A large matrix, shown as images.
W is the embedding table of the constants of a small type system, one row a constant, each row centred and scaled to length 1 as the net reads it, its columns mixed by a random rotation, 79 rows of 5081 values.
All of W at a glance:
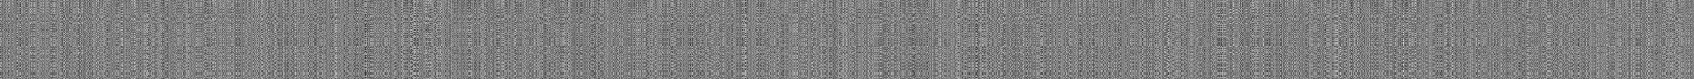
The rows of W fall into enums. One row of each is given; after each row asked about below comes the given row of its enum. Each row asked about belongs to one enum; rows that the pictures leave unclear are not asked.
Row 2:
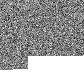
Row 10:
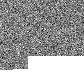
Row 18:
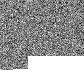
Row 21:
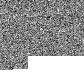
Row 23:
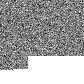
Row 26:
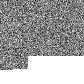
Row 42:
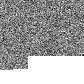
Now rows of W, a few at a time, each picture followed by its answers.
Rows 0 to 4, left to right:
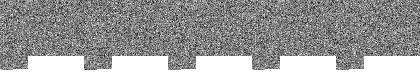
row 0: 18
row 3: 18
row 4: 10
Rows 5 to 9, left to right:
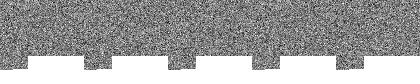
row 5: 2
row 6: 10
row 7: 26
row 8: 2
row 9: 23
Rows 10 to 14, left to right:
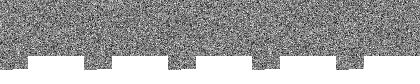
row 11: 2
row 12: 23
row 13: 10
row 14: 26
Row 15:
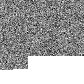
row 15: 42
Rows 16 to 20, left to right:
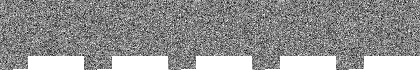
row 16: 42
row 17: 23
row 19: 18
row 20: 26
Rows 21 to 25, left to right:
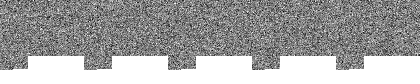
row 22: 2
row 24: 26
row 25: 42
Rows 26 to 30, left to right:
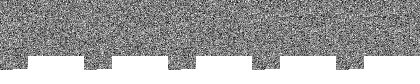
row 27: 10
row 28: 26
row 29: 21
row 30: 21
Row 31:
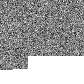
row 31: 26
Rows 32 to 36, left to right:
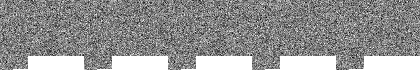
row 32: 42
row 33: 18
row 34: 42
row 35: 2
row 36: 26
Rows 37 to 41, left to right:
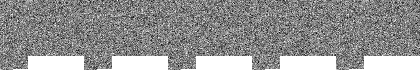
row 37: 18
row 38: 21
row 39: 10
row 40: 42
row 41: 18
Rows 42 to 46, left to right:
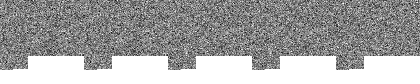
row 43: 42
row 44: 10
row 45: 10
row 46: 23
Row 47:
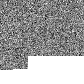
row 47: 26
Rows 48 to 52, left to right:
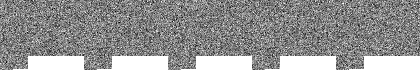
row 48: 42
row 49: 26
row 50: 2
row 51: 26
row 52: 23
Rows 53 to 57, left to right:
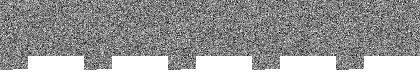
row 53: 2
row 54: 10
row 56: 42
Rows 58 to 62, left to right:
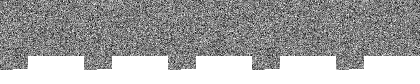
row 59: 2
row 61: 26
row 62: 18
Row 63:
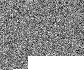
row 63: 18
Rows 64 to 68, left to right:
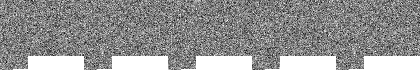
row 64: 42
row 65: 10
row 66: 18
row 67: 26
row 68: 10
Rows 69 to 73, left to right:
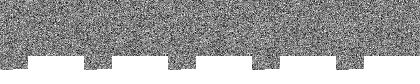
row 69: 18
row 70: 42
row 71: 42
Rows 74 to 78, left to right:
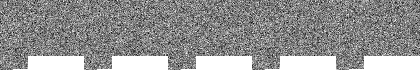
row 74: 26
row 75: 42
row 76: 10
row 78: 18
